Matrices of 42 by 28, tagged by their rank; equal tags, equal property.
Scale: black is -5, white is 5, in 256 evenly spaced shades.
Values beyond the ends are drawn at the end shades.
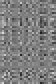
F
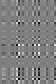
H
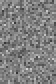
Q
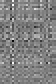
F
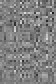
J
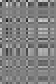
H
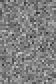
Q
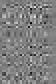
F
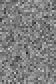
Q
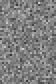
Q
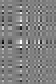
H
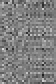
J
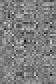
J
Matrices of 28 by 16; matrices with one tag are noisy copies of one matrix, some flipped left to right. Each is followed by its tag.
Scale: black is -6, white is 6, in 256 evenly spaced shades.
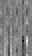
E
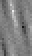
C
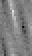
C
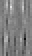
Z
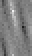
C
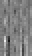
E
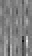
E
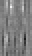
Z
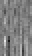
E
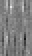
Z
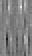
Z
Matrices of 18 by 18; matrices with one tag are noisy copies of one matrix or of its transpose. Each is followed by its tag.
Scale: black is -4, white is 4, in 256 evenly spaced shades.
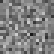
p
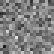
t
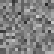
t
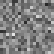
t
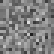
p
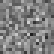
p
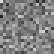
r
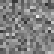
t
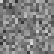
r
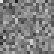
r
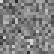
r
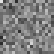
r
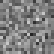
p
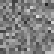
t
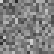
r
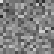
r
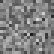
p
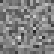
p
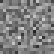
p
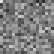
r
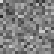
r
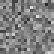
t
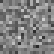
p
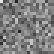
r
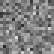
t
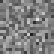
p
